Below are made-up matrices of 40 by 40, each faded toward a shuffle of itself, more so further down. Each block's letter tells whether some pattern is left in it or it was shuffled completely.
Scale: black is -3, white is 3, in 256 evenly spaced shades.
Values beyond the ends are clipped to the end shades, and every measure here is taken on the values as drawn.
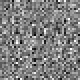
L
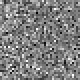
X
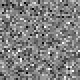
X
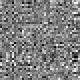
L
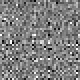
L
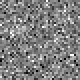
X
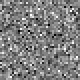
X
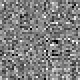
L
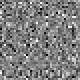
L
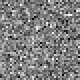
X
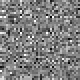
L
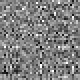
L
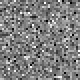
X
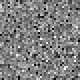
X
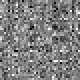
L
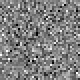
X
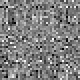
L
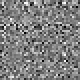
L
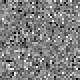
X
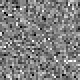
X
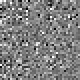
L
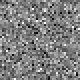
X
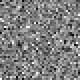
X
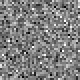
X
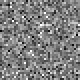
X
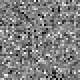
X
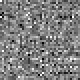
L
